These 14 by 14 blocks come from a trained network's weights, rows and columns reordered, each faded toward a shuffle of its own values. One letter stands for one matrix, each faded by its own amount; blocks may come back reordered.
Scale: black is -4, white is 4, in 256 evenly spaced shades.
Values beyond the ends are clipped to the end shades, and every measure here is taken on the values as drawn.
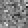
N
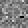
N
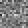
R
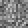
R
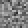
R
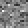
R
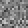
R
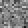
R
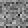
R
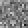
N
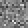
N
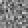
R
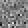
N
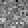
N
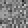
R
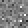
N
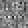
R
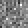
N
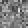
R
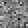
N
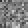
R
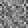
R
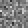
N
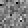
N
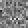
R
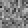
R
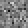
N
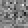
N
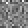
R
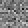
R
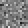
N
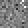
N
